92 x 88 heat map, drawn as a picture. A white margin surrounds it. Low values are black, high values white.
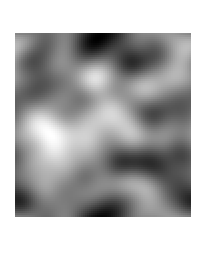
There are no regular stripes. The halves do not mirror each other. No single row or column stands out from its neighbours. The field is smooth, with broad soft blobs. The values follow a bell shape.
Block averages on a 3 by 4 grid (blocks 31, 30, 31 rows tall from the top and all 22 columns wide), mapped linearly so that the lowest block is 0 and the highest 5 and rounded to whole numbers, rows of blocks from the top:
1 2 1 3
5 5 4 1
2 2 1 0
